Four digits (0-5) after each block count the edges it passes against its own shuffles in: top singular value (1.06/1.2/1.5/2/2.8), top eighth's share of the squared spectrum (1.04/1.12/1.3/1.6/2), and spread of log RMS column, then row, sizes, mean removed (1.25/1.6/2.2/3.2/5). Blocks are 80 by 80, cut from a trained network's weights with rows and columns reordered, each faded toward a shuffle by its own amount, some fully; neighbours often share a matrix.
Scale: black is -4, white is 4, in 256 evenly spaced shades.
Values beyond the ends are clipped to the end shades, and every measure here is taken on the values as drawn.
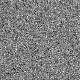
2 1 0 0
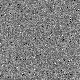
1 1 0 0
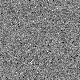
0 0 0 0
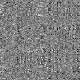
3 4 1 3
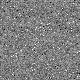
0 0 0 0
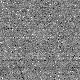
2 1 0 0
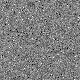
0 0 0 0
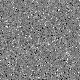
1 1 0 0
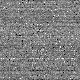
3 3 1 1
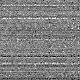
5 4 2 3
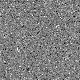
2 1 0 0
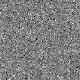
3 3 1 1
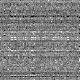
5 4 2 2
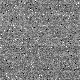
2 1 0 0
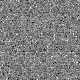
1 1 0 0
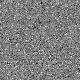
0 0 0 0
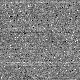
2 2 0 1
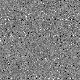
3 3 1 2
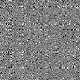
4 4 2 3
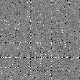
4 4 2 2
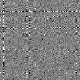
4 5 2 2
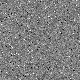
0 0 0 0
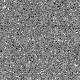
1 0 0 0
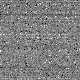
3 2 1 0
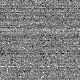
3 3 1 1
